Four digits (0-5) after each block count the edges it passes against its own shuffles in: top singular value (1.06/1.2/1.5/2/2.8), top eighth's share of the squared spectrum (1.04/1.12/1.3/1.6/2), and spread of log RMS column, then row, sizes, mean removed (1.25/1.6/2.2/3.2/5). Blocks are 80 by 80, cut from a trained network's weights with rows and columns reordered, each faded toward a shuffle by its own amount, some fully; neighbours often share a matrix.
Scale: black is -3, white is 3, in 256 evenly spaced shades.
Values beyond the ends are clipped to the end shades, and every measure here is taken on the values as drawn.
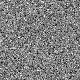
1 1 0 0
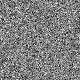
0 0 0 0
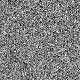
0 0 0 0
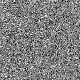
2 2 1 0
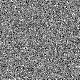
0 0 0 1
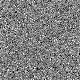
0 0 0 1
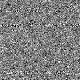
2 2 0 2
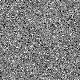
0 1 0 0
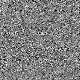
2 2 0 2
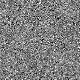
1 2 0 2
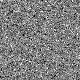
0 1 0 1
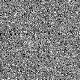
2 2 0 2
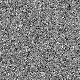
1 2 0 0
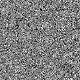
2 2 2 0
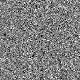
3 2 1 1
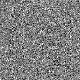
2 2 2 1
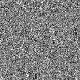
2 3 0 2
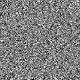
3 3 1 2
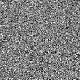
3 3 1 2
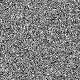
1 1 0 0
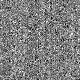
2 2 0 1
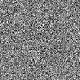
3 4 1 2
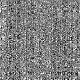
3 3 1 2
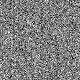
1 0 0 0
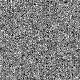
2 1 0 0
